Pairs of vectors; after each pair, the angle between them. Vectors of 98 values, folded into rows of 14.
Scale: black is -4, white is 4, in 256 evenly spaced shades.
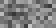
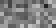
partly aligned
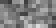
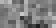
nearly opposite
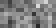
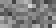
partly opposed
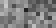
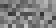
partly opposed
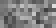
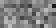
nearly opposite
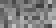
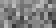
nearly opposite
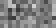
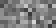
orthogonal
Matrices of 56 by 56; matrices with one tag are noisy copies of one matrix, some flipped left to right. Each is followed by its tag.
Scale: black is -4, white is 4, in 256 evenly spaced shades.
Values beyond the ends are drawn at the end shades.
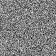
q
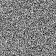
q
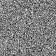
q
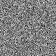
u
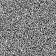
q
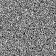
q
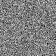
u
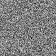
q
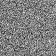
q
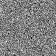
q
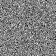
u
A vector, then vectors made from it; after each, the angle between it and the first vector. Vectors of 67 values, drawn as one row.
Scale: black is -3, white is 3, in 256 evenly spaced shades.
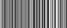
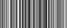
orthogonal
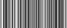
orthogonal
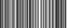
partly opposed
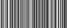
partly aligned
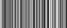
nearly parallel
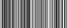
orthogonal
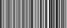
nearly opposite
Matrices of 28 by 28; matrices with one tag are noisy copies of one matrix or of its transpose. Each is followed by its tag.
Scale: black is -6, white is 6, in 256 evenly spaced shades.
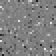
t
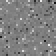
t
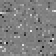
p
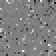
t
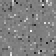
p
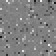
t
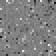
t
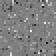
p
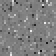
p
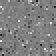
t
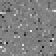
p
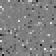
t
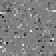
p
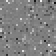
t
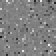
t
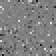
t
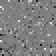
t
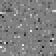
p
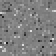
p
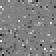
t
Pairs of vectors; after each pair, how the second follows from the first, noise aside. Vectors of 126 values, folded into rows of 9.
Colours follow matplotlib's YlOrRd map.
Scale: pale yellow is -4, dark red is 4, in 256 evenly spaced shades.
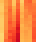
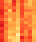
negated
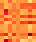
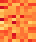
wrapped around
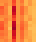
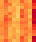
wrapped around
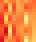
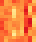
wrapped around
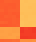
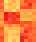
wrapped around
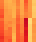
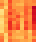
wrapped around
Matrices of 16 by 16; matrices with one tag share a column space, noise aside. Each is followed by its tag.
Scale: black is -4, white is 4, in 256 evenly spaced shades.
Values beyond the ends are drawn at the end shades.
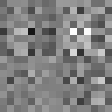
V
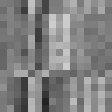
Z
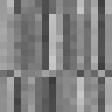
Z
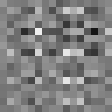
V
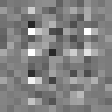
V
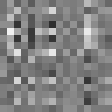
V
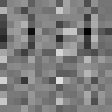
V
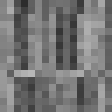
Z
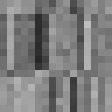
Z
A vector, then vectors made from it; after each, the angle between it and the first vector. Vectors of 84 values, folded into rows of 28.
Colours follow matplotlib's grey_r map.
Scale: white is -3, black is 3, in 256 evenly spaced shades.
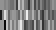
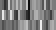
orthogonal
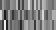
nearly opposite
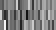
nearly opposite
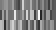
partly aligned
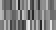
partly opposed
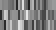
nearly parallel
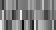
orthogonal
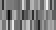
orthogonal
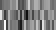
nearly opposite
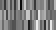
orthogonal
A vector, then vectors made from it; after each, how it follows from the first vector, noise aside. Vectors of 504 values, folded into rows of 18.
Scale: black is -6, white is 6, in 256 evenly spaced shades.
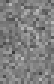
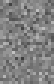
sign-scrambled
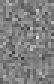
sign-scrambled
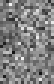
scaled up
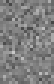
sign-scrambled
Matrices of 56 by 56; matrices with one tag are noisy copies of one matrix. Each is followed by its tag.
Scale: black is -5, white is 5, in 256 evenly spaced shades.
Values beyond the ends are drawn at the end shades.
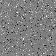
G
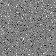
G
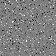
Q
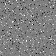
Q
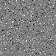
Q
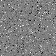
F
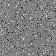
G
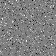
Q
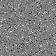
F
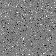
G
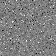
Q
